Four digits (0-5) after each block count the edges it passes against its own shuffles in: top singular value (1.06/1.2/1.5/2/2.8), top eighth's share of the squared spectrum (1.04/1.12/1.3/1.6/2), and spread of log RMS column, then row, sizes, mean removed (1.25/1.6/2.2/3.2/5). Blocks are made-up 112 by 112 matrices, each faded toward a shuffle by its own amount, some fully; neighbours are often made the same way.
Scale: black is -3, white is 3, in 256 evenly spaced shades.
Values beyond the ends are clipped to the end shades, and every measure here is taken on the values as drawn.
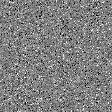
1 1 2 0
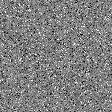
0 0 0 0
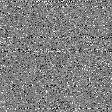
1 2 0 3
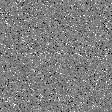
1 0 0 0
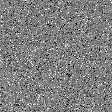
0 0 0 0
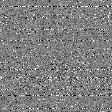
2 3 0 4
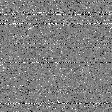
2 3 0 3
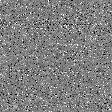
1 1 0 1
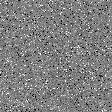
0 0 0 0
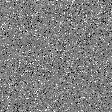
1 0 0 1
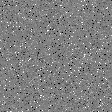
0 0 0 0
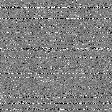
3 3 0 4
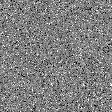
0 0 0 1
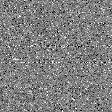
1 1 0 2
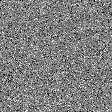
0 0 0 1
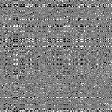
5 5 3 4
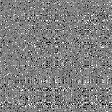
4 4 2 3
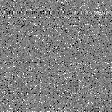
4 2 1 2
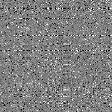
4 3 1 3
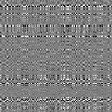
5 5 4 5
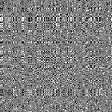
5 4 3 3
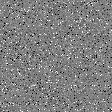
2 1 0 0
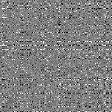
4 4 3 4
